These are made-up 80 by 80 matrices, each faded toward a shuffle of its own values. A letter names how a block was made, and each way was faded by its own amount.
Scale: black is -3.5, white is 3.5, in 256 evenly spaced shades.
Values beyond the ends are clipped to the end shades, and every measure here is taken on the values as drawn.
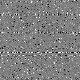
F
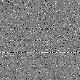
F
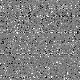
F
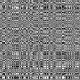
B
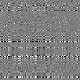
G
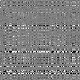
G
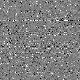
F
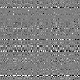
G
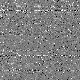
F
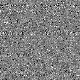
F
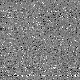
F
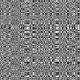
B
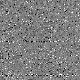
F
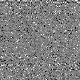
F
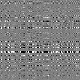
G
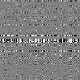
G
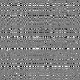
G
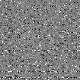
F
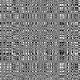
B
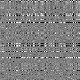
G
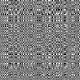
B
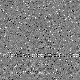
F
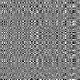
B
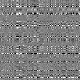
G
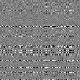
G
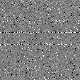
F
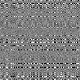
G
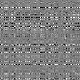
G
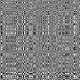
B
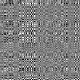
B
